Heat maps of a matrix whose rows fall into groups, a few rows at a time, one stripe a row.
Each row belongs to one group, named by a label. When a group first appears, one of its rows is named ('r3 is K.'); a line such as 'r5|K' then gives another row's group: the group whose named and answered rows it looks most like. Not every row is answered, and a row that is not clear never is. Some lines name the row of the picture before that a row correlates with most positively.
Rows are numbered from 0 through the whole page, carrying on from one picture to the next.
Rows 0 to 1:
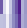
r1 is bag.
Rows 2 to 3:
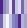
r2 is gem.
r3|bag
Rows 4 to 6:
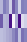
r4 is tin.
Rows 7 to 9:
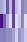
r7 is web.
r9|gem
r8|gem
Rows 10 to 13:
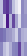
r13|bag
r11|web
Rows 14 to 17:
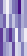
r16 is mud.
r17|gem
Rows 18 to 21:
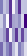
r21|mud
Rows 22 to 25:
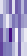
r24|mud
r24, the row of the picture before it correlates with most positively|21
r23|bag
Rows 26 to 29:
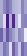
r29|tin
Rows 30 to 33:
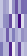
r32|web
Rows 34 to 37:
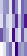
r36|gem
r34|tin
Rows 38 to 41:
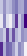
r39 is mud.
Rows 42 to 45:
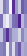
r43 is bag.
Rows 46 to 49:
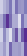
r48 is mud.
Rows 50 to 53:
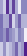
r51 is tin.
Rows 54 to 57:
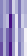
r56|mud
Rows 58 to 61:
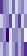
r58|gem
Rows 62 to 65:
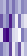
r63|mud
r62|web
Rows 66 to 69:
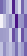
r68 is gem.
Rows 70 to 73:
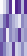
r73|gem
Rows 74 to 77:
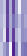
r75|web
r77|tin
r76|web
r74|web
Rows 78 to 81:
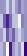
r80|web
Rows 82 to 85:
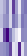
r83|tin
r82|tin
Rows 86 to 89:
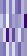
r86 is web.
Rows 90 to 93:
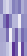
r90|bag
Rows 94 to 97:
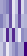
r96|web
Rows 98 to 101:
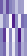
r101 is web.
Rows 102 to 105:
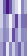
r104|tin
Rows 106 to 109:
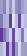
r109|web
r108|gem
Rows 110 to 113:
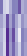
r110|bag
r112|web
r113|web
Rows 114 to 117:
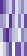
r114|gem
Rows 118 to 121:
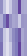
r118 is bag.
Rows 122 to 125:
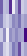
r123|bag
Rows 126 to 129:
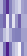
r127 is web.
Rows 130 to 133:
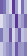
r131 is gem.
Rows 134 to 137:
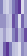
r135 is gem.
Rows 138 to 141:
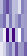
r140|web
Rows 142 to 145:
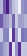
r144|tin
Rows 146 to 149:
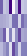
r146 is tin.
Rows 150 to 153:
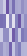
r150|web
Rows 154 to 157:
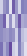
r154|tin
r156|mud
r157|mud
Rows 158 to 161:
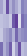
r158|web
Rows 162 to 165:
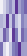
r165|bag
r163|web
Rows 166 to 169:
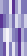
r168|bag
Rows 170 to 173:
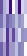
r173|mud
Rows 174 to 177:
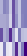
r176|mud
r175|tin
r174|tin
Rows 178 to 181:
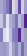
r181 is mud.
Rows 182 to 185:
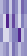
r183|web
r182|tin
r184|bag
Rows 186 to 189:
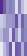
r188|tin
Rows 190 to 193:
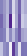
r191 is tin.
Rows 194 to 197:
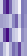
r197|bag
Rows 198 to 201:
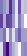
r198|mud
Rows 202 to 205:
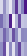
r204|tin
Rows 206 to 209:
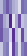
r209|tin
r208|gem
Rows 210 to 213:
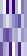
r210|web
